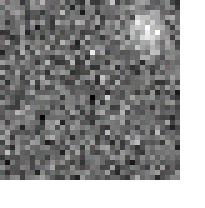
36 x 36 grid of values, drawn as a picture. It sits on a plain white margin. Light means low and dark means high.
Mirror symmetry: none. Ninth with the lowest average: top right. Dips: one, in the top right. Average level on the scale: 60%. Stripes: none.
